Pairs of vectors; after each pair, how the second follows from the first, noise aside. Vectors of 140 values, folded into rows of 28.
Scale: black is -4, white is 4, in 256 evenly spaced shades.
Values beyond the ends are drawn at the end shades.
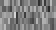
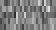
negated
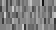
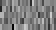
reversed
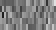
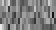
reversed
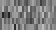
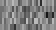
reversed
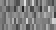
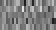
negated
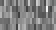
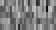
negated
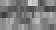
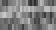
negated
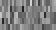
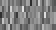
negated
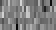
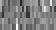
negated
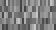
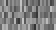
negated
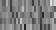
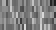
negated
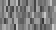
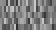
negated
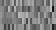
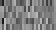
reversed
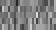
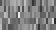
reversed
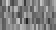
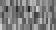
reversed
